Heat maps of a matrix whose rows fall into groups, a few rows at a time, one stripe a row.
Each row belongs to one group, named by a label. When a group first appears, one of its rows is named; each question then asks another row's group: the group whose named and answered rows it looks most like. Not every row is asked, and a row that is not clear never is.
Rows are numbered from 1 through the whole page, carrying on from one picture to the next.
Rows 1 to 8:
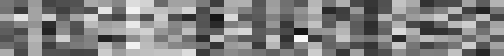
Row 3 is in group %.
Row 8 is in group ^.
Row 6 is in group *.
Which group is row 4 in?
^
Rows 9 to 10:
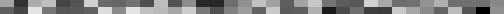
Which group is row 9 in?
%
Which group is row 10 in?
^
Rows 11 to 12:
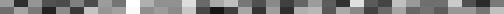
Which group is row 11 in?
^
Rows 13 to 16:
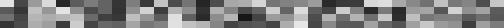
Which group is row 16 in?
*
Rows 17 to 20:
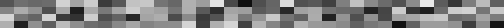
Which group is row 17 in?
*
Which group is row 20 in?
*
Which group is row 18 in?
^
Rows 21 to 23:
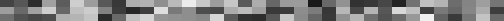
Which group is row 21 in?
*
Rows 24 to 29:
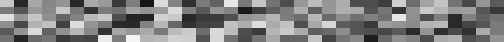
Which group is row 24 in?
%
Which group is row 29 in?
^
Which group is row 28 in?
*
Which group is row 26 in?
%
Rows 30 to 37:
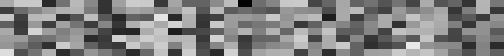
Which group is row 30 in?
*
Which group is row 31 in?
*
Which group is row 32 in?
%
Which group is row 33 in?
*
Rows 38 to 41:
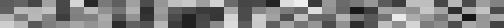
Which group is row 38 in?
*
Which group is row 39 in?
%
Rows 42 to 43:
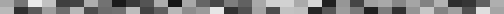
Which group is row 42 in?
%
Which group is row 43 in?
*
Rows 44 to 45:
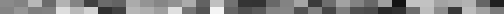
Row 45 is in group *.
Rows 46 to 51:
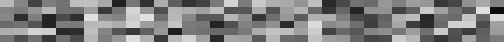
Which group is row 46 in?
%
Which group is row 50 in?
%
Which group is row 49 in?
^
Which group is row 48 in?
^
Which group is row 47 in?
*
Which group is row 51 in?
^
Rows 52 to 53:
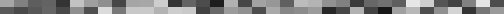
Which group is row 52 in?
%
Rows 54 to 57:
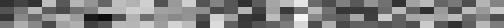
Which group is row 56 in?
*
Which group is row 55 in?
^
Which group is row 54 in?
*
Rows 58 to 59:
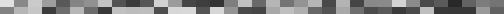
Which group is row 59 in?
*
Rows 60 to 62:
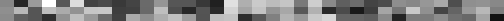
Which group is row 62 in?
*
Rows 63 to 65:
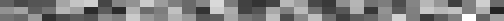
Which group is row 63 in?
*
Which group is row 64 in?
*
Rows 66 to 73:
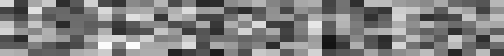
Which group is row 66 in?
%
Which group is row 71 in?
^
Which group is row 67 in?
^
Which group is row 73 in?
%
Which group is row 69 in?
%
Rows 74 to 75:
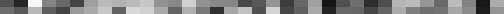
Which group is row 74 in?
^
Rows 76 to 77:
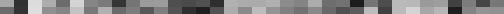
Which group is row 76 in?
%
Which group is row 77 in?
%
